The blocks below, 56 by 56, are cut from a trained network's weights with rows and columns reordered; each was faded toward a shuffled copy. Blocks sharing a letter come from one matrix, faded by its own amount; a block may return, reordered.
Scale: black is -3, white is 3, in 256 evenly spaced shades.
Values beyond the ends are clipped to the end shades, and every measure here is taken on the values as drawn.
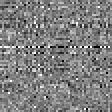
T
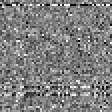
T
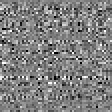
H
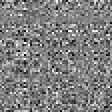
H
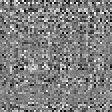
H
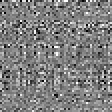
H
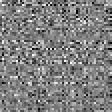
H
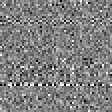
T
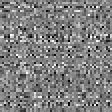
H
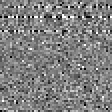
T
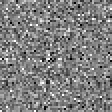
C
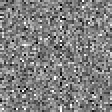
C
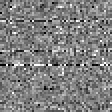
T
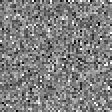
C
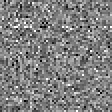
C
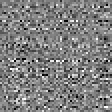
H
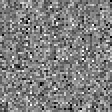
C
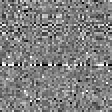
T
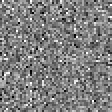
C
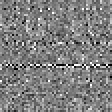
T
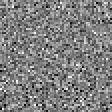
C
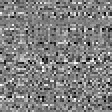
H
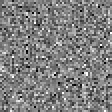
C
